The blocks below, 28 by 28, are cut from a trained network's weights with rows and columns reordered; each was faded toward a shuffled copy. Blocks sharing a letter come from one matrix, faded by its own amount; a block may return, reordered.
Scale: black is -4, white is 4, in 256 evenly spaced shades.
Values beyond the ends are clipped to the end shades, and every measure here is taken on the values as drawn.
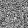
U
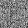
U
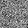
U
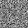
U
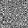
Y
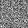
U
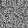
U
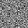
Y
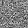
U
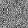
Y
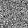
U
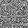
U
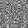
Y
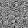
Y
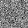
U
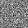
Y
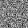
U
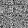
U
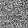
U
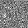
Y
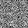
U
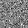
U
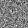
U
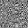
Y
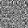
Y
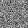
U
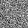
U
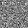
Y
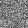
U
